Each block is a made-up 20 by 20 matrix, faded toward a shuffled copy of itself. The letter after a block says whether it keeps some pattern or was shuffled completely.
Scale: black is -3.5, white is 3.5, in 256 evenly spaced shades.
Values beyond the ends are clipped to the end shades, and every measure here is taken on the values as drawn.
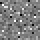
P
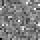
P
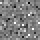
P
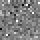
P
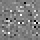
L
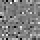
L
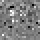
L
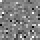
P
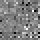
L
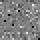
P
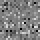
L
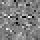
L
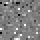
P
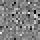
L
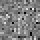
L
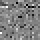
L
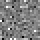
L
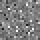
P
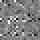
L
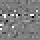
L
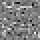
L
